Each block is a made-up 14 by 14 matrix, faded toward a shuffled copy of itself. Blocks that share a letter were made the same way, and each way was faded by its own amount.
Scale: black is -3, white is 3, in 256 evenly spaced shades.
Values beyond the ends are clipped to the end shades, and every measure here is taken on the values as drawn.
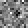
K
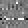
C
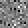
K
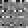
C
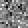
K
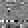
C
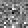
K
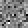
K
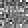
K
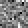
K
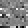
C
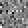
K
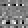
C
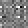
C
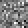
K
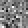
K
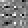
C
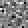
K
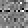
C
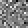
K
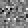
K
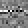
C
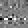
C
